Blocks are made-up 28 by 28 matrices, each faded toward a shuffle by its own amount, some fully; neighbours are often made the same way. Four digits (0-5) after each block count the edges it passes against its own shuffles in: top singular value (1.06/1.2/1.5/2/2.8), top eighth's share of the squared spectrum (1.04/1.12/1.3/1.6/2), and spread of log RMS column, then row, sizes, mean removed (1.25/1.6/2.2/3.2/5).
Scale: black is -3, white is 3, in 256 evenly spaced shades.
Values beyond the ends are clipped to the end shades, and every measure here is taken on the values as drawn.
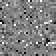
2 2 0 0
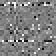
3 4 0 2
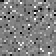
1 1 0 0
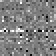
3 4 1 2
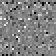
2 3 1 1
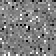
0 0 0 0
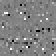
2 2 0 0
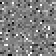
0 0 0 0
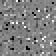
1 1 0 0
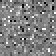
2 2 0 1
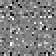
3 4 1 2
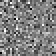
1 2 1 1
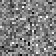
1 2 1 0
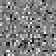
3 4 1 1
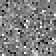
0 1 0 0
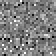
2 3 0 1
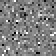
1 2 1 0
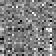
3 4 1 2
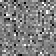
3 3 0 1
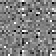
3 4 2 1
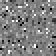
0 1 0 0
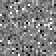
0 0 0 0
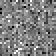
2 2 0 0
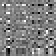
4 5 2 3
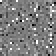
2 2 1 0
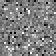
0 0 0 0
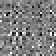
3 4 2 2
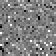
1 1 0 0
